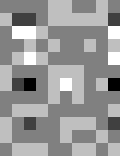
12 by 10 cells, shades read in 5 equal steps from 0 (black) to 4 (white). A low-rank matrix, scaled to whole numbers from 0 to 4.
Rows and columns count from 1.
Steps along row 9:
up same same down same same same same up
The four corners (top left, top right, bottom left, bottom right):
2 2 2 3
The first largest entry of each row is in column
5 1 2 3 3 1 6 5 2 1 1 2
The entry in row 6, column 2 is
2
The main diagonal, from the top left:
2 1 4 2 2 3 3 2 2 1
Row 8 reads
2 2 2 2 3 2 3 2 2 2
